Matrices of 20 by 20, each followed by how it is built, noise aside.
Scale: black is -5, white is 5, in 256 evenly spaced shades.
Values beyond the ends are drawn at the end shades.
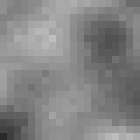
smooth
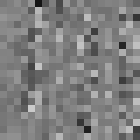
uneven columns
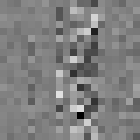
uneven columns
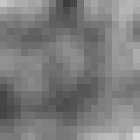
smooth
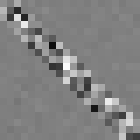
banded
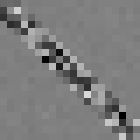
banded
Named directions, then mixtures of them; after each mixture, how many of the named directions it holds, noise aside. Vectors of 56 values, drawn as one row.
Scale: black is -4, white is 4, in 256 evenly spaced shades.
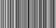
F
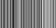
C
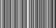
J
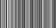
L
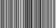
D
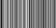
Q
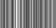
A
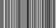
two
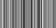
two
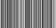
two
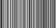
one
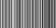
one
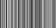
two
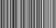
two
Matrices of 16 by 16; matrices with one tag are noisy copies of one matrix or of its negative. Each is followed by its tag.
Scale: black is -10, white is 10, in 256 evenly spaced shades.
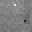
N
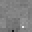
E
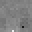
E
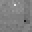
N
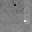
N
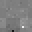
E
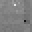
N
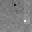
N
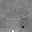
E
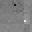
N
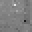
N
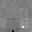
E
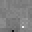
E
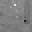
N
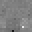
E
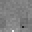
E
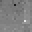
N
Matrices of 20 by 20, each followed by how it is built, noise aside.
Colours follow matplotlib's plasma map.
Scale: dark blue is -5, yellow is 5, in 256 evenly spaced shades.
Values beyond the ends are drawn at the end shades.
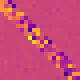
banded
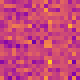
low rank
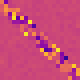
banded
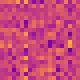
low rank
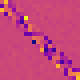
banded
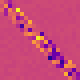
banded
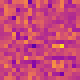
low rank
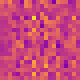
low rank
